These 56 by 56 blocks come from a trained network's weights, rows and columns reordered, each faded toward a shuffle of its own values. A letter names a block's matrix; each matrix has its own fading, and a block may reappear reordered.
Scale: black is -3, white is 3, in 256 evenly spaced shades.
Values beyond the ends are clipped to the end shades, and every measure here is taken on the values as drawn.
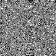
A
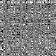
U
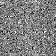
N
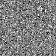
N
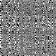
U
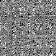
U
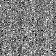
N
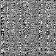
U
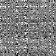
U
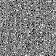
N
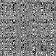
U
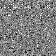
A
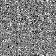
N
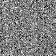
N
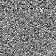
A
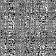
U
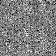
N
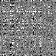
U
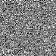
A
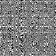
U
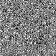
N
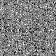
N
